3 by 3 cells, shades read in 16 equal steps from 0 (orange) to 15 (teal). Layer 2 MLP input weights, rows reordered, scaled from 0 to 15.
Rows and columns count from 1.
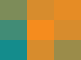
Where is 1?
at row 1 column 3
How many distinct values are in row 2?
3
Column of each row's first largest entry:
1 1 1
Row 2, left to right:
12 0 2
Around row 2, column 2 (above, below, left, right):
2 2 12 2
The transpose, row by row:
8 12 15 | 2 0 2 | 1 2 6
